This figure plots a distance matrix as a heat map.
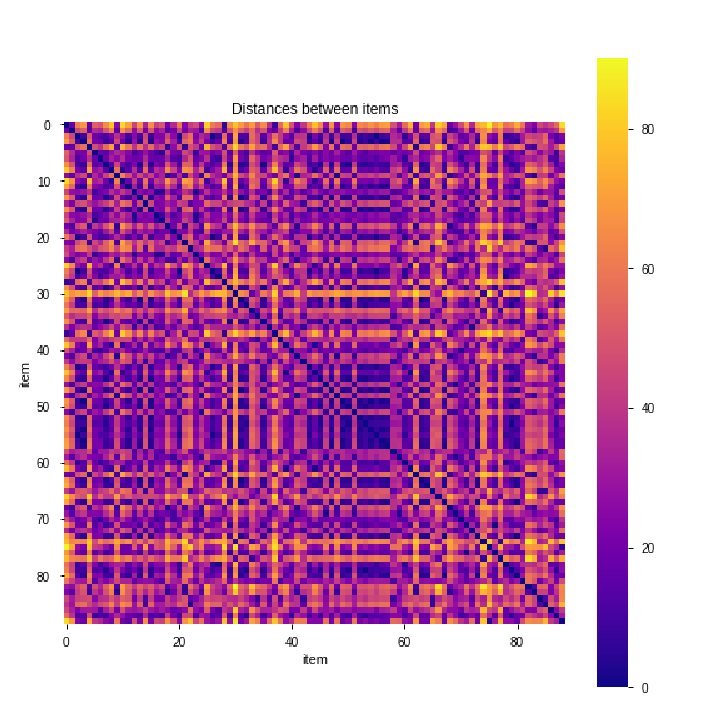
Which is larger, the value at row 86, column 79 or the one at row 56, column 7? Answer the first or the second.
the first
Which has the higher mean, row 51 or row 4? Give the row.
4
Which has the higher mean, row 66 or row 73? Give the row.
66
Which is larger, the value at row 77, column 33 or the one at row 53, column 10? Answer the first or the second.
the second
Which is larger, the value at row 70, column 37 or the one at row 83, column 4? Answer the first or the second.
the first
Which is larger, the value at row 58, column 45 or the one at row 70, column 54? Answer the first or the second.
the first
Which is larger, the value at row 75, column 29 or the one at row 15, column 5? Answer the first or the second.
the first
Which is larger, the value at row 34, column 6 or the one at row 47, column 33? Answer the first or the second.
the second
